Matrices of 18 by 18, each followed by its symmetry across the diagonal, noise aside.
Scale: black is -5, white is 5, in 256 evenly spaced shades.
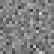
neither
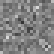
symmetric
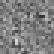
antisymmetric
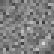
symmetric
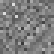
symmetric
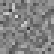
symmetric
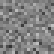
neither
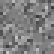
antisymmetric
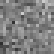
antisymmetric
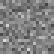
neither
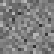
symmetric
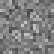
symmetric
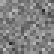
symmetric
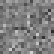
antisymmetric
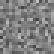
antisymmetric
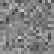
neither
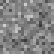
symmetric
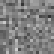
antisymmetric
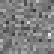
neither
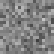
neither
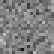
neither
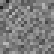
symmetric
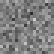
neither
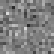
antisymmetric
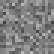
antisymmetric
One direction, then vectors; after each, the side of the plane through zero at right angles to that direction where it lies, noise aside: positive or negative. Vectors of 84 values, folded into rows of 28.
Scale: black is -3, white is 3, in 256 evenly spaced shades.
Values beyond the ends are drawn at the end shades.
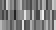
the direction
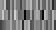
negative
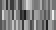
negative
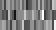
positive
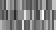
positive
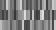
positive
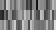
positive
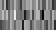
negative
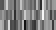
positive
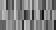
negative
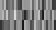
negative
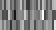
positive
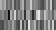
negative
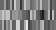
negative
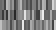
positive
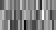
positive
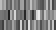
negative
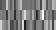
positive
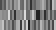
positive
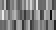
negative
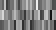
negative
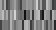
negative
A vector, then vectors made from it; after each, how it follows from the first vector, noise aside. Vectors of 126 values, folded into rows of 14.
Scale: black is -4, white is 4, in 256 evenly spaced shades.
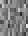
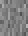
shrunk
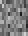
sign-scrambled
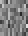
copied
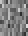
copied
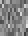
sign-scrambled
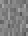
shrunk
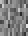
copied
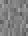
shrunk
